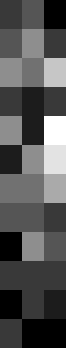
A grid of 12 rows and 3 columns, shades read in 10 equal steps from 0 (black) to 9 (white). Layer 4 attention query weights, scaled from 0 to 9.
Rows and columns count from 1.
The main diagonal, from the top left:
2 5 7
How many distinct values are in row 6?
3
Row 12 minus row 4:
0 -1 -2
